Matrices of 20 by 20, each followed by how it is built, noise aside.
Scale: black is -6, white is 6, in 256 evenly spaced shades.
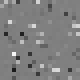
sparse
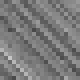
Toeplitz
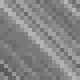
Toeplitz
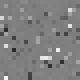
sparse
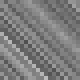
Toeplitz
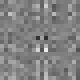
low rank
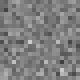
low rank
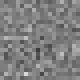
low rank
